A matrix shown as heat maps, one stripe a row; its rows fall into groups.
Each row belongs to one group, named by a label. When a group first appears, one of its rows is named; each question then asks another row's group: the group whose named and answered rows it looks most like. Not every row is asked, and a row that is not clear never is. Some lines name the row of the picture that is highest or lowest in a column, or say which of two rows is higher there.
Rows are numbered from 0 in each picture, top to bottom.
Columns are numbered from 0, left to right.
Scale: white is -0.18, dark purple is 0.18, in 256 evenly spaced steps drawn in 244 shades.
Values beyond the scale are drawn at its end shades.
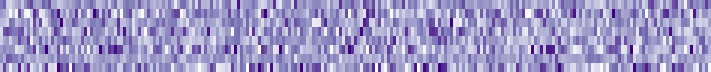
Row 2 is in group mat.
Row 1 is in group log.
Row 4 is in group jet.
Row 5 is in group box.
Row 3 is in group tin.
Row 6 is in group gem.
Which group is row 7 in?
jet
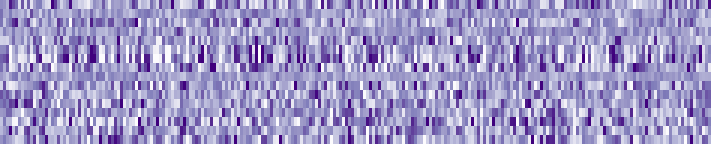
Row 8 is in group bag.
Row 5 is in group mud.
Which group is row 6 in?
mud
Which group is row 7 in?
jet
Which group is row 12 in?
box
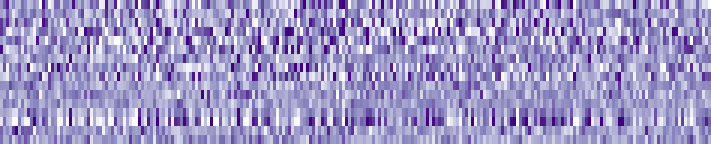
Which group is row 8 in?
mat
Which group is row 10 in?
mud
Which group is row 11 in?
tin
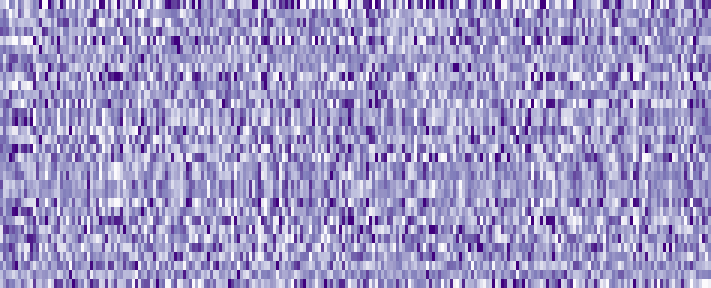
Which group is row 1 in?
log
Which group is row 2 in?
mud
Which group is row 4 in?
log
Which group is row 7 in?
gem
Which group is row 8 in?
box
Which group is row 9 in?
log
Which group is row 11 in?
box
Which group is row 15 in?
mud
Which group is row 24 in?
box
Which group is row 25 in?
tin
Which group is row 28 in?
tin
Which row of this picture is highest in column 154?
31
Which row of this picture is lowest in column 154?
0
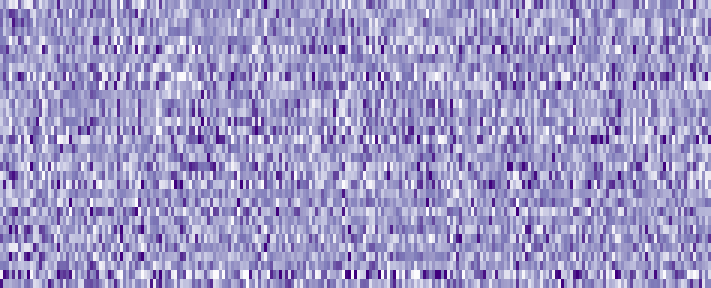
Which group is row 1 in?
bag
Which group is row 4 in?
log
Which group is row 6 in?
tin
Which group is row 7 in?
mud
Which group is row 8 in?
log
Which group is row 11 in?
mat
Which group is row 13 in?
mud
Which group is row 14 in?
mat
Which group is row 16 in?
mat
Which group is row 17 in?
tin
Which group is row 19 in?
gem
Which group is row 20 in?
tin
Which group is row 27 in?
log
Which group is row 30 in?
jet
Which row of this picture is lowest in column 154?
30
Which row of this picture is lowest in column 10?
30
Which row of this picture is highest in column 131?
30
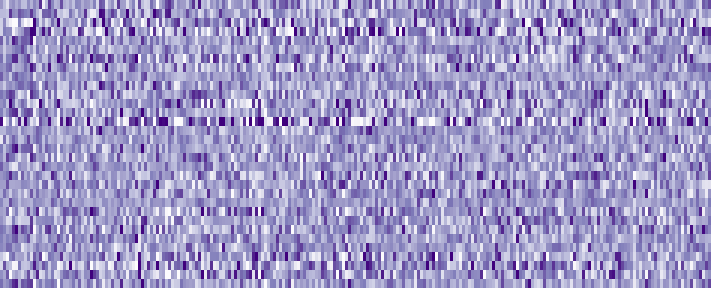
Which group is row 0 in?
mat
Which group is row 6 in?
bag
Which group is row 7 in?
gem
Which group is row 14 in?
tin
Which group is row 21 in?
tin
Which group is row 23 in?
mud
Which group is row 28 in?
mat
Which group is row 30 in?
mud
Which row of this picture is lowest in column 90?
13
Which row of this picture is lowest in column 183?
5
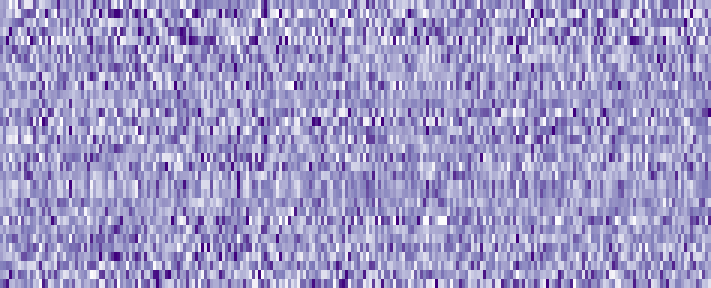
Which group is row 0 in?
log
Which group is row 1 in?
box
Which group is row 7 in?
box
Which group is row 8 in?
mud
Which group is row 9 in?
gem
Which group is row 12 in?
mat
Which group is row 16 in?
box
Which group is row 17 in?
mud
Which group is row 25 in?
box
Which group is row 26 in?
bag
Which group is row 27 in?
mud
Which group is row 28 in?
box
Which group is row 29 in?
mud
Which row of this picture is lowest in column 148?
24
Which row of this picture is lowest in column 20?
13
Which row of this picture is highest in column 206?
9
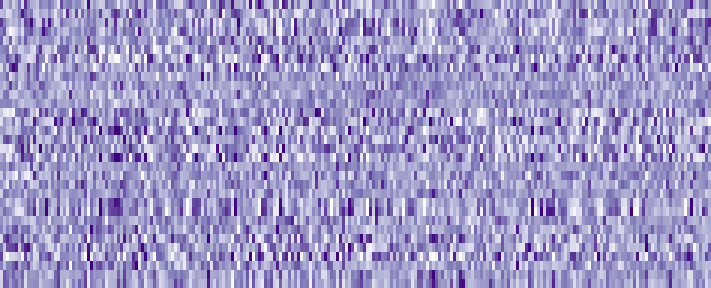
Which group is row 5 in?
mud
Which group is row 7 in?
gem
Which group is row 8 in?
mud
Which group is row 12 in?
jet
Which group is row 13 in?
mat
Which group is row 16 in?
jet
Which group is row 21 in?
tin
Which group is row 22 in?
box
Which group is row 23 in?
box
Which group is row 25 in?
bag
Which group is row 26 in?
tin
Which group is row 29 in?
bag
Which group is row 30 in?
tin
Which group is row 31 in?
tin
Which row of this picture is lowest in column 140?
28
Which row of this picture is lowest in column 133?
15
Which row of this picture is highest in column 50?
6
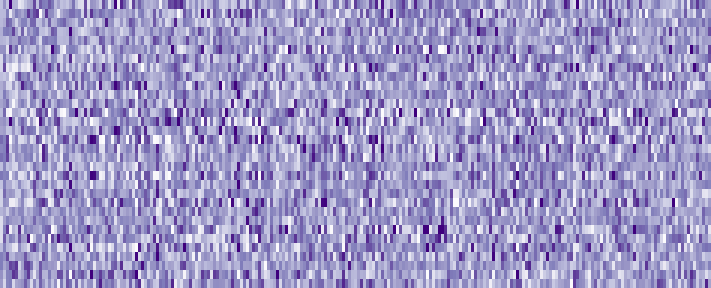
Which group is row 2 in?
gem
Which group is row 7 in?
log
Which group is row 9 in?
box
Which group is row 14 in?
box
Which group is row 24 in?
gem
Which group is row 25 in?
jet
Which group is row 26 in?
jet
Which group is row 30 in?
bag
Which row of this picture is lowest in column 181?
13
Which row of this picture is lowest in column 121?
17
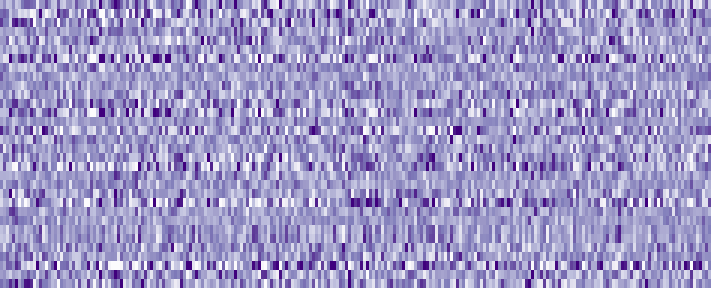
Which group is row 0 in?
box
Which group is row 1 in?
mud
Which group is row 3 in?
box
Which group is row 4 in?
mud
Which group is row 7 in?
mud
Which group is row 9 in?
box
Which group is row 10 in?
tin
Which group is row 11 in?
bag
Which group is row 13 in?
gem
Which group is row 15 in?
mat
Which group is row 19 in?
box
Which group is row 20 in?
bag
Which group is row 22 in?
tin
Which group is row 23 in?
gem
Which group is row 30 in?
box
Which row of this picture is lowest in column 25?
6
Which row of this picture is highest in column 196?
18
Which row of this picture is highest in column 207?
29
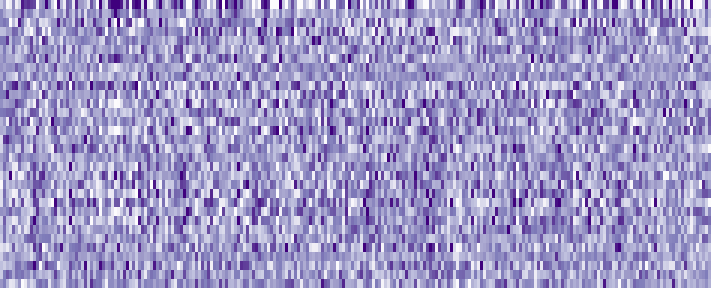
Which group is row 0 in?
box
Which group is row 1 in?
box
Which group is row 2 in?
log
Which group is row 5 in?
tin
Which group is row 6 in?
box
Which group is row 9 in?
bag
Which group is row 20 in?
gem
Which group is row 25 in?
tin
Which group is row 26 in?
gem
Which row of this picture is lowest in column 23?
9
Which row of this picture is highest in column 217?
0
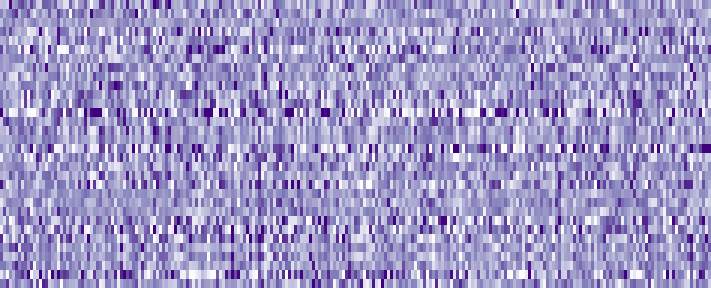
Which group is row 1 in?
bag
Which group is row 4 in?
log
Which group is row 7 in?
box
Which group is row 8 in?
log
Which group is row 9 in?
box
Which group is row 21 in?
jet
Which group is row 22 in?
gem
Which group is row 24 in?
jet
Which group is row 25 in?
gem
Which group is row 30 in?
jet
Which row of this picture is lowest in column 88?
27
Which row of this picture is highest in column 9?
30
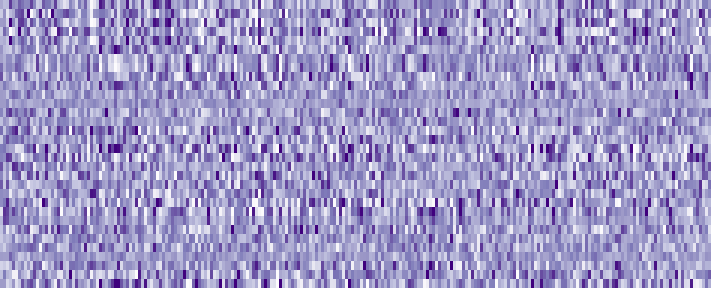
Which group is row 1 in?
jet
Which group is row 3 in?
jet
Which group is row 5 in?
box
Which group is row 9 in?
box
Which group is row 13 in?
jet
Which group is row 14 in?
bag
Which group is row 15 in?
tin
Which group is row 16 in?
box
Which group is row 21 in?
mud
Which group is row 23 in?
tin
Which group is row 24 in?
tin
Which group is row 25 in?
jet
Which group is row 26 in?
mat
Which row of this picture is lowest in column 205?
22
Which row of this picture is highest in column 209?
12
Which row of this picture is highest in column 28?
27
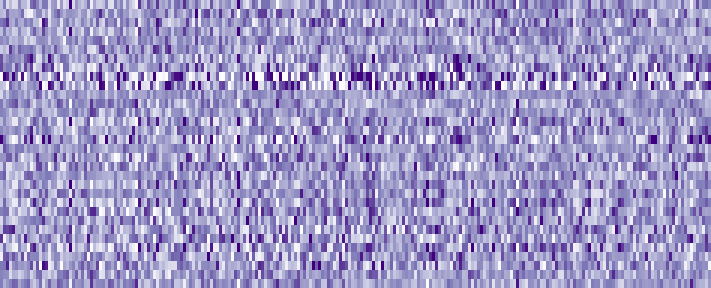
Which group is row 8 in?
tin
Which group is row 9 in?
mat
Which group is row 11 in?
bag
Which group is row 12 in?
mud
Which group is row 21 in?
jet
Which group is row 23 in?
mud
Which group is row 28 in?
tin
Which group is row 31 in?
bag
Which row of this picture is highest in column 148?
6
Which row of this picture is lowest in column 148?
8
